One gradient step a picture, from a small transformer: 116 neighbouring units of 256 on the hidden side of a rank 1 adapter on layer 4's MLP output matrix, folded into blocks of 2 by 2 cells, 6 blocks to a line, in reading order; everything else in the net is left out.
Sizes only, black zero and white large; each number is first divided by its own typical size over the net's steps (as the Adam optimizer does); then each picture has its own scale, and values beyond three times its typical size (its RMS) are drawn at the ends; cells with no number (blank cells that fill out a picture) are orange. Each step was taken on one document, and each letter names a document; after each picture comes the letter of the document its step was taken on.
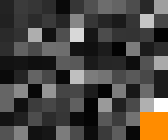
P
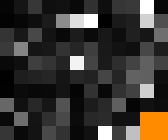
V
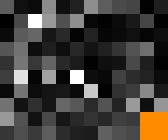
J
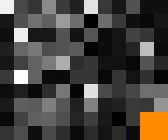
J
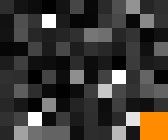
J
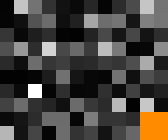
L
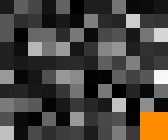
L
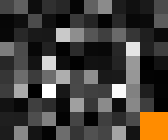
P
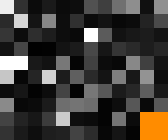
J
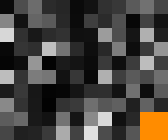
V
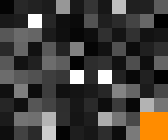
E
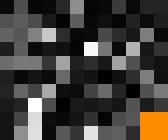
J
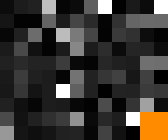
P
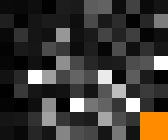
P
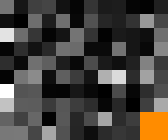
V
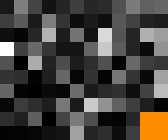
L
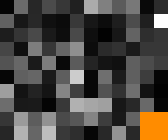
E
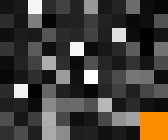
P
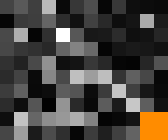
P
